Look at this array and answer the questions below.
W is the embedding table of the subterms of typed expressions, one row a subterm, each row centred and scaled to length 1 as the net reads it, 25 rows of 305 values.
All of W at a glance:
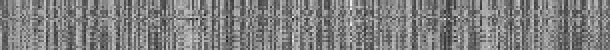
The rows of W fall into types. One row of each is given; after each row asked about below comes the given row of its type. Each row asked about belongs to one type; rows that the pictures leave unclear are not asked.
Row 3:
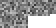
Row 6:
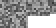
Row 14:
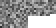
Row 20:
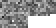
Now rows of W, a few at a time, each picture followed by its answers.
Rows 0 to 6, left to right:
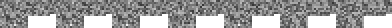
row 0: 14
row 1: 14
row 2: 14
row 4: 14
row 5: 6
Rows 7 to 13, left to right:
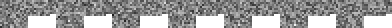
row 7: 14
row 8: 20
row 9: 14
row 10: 3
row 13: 6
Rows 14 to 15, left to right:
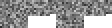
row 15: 20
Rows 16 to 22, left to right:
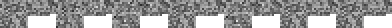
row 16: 6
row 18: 20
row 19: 6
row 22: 6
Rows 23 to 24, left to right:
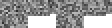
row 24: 6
